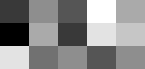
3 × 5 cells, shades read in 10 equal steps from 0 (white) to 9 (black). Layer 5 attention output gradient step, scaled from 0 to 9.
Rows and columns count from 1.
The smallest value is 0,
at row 1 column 4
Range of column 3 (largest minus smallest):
3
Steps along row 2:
down up down up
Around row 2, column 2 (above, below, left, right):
4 5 9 7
